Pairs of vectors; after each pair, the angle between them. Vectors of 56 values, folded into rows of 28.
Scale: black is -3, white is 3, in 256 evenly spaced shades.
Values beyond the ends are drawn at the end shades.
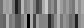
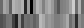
orthogonal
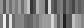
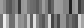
orthogonal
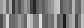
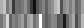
nearly parallel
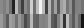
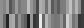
partly aligned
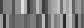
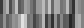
orthogonal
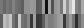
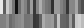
orthogonal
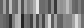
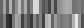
nearly parallel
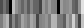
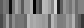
partly aligned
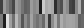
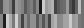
nearly parallel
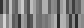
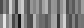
nearly parallel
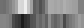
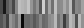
partly aligned
